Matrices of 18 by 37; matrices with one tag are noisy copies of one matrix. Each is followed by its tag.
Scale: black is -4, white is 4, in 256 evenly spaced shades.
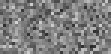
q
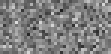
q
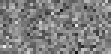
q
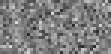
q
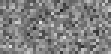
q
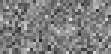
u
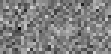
u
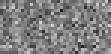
q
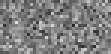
q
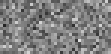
q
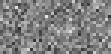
u
